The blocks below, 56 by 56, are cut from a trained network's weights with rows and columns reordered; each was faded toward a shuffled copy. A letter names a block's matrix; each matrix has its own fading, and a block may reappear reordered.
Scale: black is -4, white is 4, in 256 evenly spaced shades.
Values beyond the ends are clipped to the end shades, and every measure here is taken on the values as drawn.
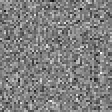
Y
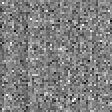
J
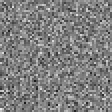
Y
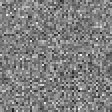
Y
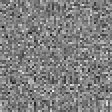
Y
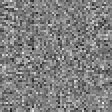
Y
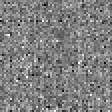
J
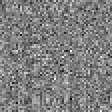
Y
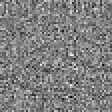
Y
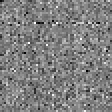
J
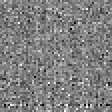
J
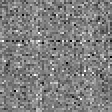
J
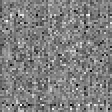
J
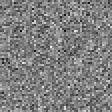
Y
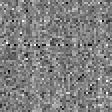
J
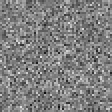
Y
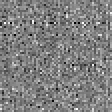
J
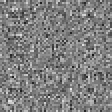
Y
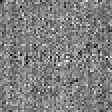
J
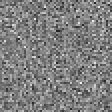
Y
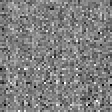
J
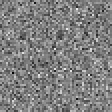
Y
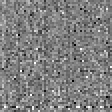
J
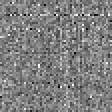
J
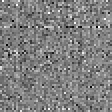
J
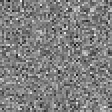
Y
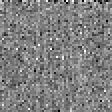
J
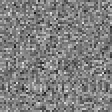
Y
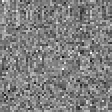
Y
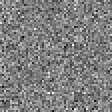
Y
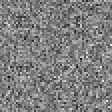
Y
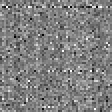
J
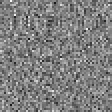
Y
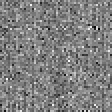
J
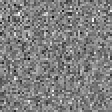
Y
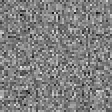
Y
